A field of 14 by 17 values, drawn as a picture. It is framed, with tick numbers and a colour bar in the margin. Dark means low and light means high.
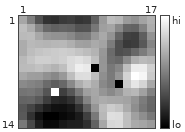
Three lone cells stand out: one far higher and two far lower than their neighbours. The halves do not mirror each other. The bottom left is the ninth with the lowest average. No single row or column stands out from its neighbours.
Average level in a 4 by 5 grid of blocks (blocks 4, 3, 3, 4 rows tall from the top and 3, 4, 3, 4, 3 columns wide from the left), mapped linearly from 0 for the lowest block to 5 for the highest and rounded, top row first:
43333
55534
33435
10253
